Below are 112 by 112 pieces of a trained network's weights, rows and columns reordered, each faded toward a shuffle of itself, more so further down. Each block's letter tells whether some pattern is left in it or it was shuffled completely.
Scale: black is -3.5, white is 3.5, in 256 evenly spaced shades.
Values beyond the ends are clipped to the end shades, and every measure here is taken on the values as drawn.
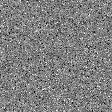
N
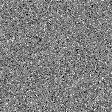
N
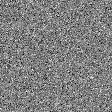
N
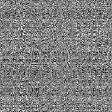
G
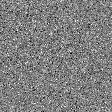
N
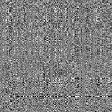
G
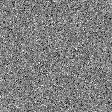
N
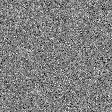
N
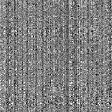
G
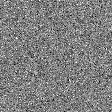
N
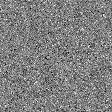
N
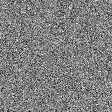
N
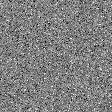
N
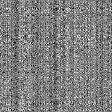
G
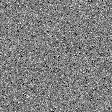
N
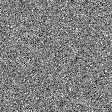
N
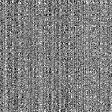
G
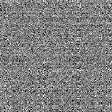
G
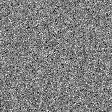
N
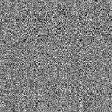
G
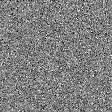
N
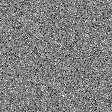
N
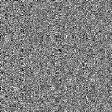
G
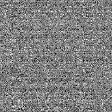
G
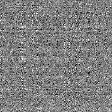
G
